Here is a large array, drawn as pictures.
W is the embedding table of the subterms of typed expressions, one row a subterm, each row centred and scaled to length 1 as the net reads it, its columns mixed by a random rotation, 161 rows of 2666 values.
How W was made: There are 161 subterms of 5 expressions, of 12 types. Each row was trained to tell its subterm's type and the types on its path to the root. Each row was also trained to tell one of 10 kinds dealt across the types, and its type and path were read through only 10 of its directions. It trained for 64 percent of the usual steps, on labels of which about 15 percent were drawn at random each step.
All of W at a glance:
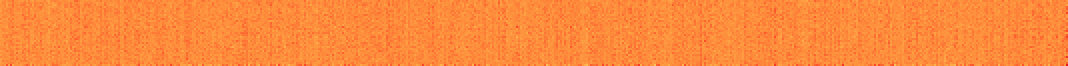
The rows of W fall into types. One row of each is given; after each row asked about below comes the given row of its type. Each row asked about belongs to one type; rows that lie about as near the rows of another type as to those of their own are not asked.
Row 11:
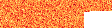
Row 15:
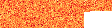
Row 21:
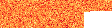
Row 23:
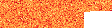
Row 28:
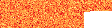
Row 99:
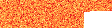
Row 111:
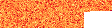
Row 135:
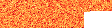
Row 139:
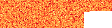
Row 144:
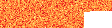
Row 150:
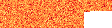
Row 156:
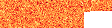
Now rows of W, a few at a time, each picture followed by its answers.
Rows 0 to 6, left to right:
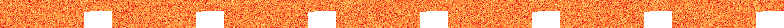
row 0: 156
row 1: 139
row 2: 144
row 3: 144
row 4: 135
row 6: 156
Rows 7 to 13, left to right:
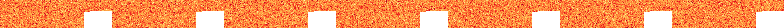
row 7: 139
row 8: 139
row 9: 15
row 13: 156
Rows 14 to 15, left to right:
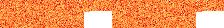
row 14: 15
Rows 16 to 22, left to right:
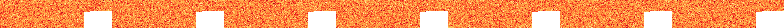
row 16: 28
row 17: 28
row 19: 21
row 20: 99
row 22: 150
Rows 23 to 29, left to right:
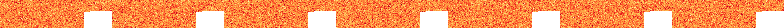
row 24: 99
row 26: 11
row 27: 21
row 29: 135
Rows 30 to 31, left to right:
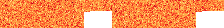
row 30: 11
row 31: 21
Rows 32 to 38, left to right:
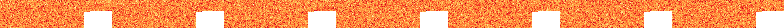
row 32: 144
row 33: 99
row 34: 139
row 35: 139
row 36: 144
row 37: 150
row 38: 15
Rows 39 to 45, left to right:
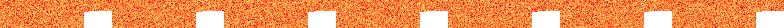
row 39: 15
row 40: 111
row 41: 150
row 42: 144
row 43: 28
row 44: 156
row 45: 15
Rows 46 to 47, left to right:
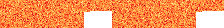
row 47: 150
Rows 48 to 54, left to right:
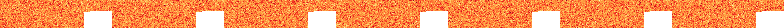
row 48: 156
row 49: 21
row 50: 156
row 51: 111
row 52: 99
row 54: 139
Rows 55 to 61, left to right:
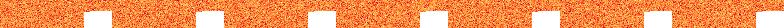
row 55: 150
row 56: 21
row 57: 111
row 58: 23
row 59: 139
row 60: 15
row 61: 21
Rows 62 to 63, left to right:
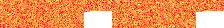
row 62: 11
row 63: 150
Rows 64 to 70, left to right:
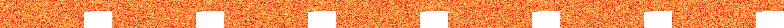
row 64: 135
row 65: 156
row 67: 23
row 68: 11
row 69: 15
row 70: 144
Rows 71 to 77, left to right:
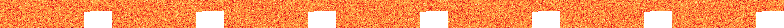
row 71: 135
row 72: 28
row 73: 11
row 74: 28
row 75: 21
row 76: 99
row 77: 144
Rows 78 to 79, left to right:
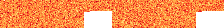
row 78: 139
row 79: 150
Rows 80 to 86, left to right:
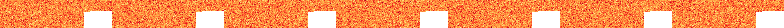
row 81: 111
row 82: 11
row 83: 156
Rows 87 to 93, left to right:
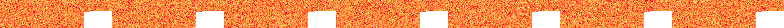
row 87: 28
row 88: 99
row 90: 144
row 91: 28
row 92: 21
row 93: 99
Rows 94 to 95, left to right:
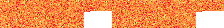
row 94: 99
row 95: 28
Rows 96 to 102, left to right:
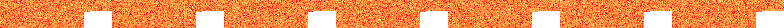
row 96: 23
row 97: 139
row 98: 144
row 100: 111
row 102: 11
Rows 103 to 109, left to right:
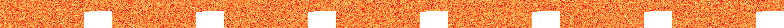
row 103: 111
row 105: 11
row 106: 144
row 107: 28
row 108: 139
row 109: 21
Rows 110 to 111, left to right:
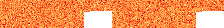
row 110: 11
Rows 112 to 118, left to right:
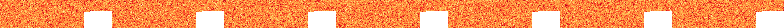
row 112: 21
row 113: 23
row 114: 139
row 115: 11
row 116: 144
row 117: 11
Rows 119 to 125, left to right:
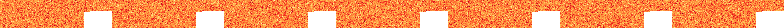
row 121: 144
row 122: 139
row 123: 15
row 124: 21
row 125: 150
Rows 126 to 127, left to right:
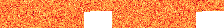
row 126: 99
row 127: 21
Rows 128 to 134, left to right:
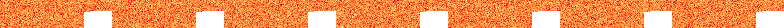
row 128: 28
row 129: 99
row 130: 139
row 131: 15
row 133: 15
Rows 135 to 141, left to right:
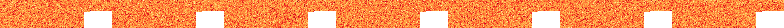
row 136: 156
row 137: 99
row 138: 139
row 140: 111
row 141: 28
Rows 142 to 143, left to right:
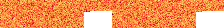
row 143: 15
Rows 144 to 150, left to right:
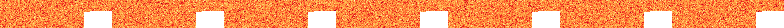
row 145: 156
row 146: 135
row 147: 156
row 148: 99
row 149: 15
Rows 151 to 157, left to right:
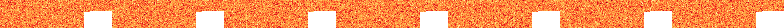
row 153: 135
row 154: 135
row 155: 144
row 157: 99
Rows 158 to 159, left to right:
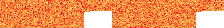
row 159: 150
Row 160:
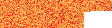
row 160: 99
